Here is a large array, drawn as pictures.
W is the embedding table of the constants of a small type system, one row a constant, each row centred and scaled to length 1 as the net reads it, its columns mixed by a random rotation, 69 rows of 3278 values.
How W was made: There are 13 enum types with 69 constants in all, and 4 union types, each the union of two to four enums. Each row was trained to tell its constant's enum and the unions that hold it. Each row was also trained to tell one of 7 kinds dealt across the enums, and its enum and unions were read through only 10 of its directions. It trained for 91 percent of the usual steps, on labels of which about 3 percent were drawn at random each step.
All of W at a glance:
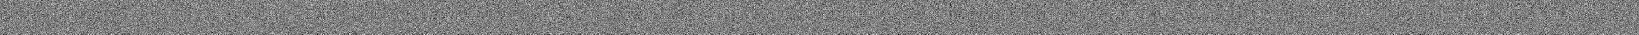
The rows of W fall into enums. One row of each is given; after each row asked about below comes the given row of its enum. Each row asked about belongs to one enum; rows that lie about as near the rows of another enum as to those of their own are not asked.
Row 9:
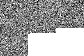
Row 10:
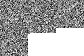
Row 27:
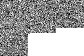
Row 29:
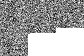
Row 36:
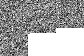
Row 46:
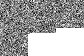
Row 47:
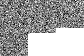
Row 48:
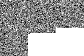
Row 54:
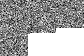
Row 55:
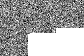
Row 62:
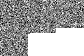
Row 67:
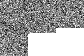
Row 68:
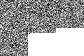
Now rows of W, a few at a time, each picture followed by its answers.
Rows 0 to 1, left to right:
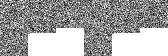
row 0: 46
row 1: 9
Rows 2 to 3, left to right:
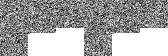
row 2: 55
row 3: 46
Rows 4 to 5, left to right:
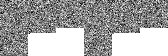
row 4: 48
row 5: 29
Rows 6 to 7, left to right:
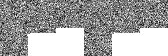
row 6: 36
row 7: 9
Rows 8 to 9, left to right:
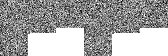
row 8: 9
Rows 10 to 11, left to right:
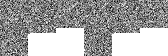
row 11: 27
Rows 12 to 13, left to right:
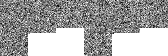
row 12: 68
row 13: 62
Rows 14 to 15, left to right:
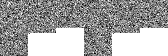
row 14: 27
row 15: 48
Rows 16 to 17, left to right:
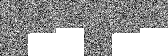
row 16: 62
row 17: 10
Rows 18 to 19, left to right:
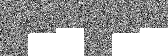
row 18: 36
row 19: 47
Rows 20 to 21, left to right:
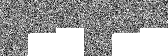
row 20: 29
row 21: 9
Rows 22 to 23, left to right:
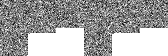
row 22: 27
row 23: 10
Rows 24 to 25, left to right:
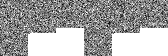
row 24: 10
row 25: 55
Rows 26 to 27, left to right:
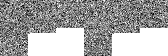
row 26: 55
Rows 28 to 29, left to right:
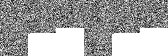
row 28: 27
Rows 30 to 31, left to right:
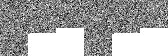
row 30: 36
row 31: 10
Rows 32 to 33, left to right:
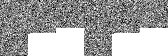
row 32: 29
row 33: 62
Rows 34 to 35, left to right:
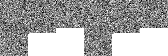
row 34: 67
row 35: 67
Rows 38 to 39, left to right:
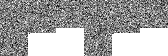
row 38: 68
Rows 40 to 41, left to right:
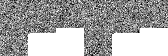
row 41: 10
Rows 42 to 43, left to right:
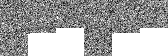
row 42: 54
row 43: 27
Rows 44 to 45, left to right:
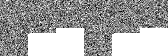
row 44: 36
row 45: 48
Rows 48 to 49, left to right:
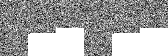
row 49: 68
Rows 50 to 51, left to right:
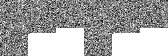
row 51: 29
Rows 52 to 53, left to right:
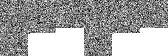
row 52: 62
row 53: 27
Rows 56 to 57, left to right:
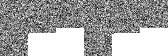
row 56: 36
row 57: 48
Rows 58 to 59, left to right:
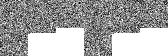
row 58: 48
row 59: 46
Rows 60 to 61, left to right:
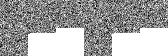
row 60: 48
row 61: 36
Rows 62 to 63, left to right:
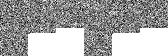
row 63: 67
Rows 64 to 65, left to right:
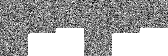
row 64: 9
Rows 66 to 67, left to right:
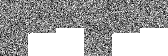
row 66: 10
